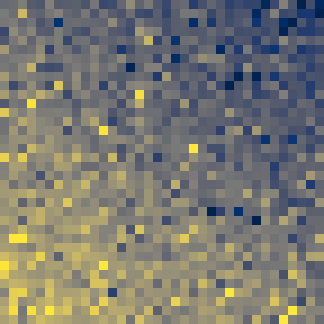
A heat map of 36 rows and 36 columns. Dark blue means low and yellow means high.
The top right is the ninth with the lowest average. No single row or column stands out from its neighbours. The values follow a bell shape. No regular stripes run through it. Values rise toward the bottom left.
